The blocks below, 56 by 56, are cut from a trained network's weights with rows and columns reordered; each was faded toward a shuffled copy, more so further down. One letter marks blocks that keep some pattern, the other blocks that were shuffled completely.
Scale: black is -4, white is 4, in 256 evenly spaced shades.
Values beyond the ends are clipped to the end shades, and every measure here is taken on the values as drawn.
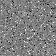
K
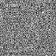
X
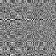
X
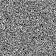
K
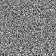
X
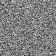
K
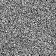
K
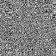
X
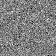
K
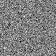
K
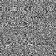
X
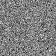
K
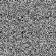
X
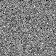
K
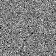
K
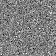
K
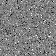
K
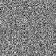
X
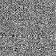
X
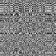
X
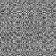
X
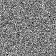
K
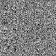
X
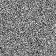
K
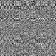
X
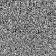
X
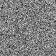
K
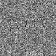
X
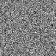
X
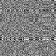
X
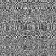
X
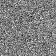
K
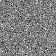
K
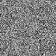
X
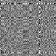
X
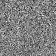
K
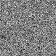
K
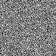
K
